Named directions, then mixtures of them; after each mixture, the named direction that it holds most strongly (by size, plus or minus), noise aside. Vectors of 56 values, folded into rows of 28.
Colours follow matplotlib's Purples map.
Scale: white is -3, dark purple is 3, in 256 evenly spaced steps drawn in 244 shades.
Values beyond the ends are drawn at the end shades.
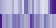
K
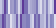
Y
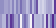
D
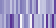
D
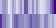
K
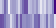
Y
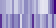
K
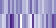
D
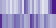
K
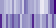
K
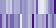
D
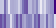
Y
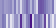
D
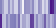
K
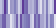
Y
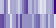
Y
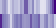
K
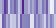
Y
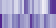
K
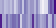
K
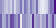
D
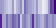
K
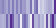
D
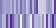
D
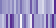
D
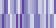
Y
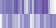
K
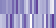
D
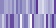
D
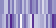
D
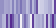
D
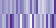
D
